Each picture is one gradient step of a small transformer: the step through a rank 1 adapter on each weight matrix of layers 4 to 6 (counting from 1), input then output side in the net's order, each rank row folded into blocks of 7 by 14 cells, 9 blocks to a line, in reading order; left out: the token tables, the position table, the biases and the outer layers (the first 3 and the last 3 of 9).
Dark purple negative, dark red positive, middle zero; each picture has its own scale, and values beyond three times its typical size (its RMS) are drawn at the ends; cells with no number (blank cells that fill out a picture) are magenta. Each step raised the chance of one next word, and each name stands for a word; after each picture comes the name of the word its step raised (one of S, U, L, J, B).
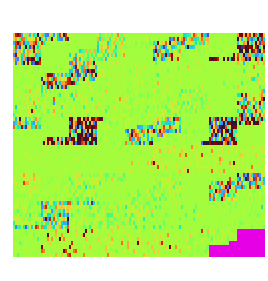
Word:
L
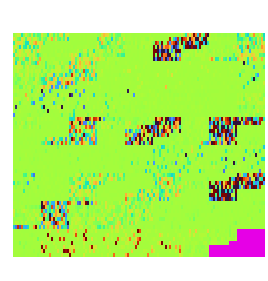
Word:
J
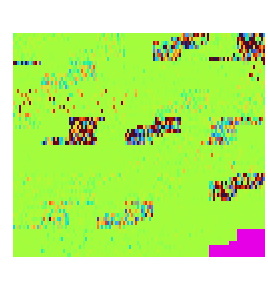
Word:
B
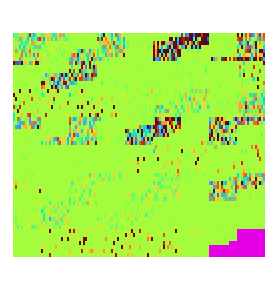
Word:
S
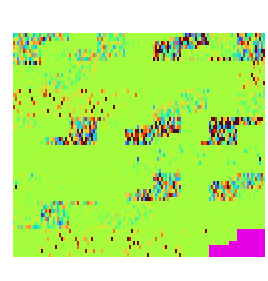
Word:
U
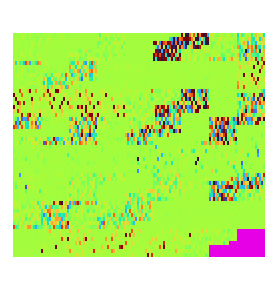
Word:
U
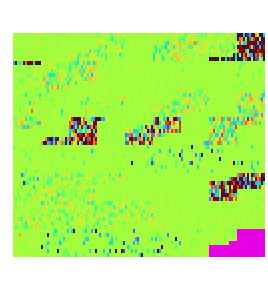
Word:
B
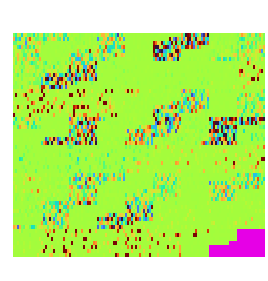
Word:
U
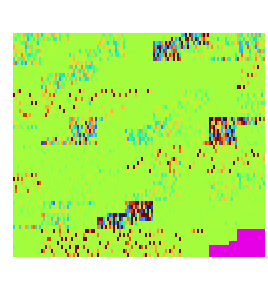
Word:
S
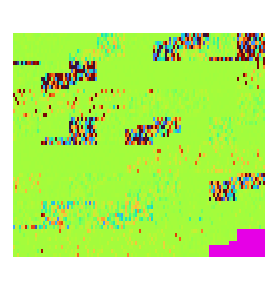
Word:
B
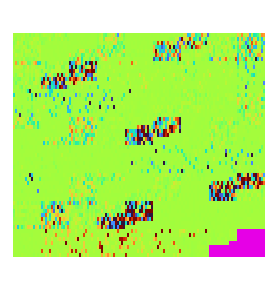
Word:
J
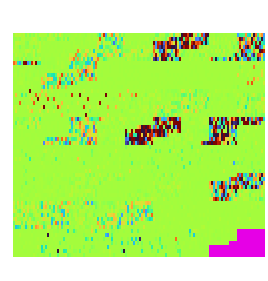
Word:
B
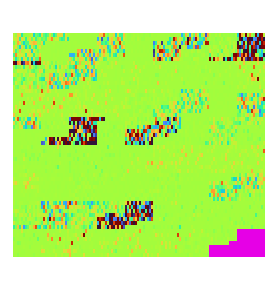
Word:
L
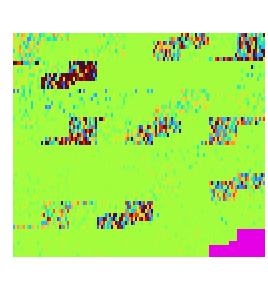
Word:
L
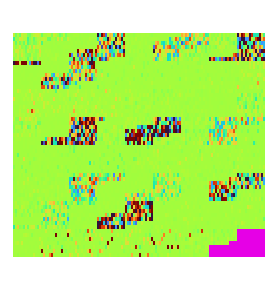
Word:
L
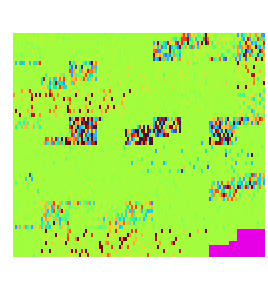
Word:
U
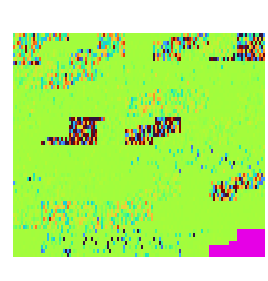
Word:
B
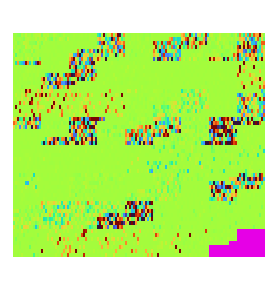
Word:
U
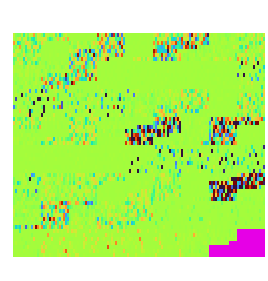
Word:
J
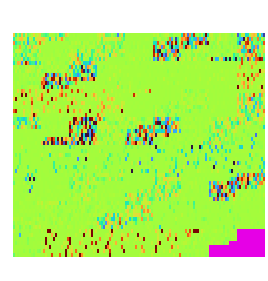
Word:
U
